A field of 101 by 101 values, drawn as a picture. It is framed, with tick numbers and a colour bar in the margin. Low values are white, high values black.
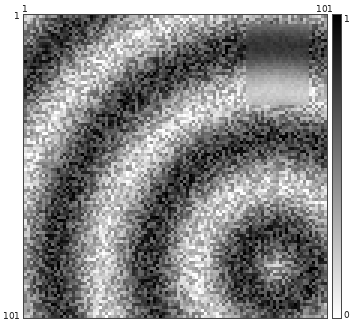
An odd patch, calmer than its surroundings, sits in the top right. The halves do not mirror each other. There is no overall slope. No row or column stands out. The top right is the calmest part. Concentric rings centre on the bottom right.
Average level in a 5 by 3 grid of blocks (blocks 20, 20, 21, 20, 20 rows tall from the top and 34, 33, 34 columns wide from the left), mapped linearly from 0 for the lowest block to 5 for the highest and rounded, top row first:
3 2 4
1 1 0
2 2 2
2 2 3
2 2 5
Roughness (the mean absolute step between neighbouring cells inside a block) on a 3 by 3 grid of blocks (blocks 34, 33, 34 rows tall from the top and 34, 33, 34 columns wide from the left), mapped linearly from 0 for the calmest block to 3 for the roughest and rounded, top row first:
330 | 333 | 333
